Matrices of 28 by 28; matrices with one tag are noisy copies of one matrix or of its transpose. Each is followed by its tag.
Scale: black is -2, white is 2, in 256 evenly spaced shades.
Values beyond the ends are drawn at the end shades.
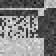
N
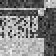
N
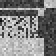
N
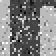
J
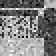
N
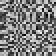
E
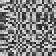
E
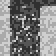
J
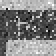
J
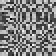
E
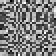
E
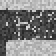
J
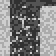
J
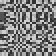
E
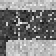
J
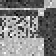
N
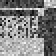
N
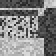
N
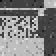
N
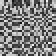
E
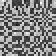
E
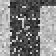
J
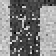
J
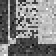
N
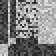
N
